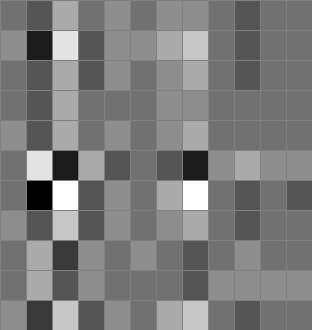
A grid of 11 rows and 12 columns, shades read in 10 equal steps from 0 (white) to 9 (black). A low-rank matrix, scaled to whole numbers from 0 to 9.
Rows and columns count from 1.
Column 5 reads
4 4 4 5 4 6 4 4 5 5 4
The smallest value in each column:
4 1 0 3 4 4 3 0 4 3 4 4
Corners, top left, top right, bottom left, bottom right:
5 5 4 5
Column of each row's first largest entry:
2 2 2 2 2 3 2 2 3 3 2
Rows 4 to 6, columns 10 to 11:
5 5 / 5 5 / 3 4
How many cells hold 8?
3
